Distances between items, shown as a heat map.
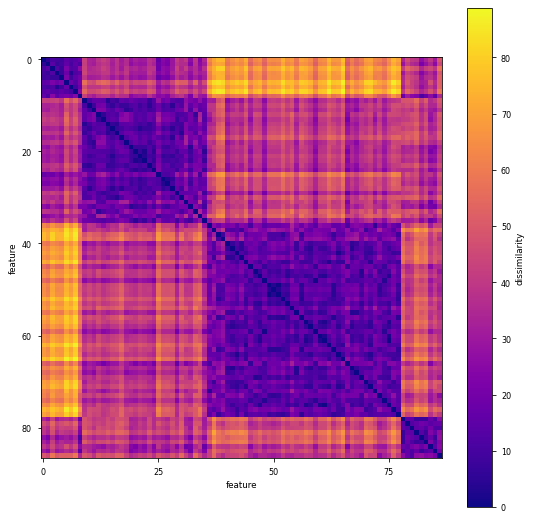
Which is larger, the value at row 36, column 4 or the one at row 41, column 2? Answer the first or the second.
the second
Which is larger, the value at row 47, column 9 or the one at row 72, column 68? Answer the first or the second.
the first
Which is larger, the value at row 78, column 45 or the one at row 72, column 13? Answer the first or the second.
the first
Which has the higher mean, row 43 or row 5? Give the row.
5
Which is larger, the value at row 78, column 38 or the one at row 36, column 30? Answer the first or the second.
the first
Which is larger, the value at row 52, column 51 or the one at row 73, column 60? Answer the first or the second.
the second
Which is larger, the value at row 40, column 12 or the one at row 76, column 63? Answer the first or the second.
the first
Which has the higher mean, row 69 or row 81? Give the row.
81
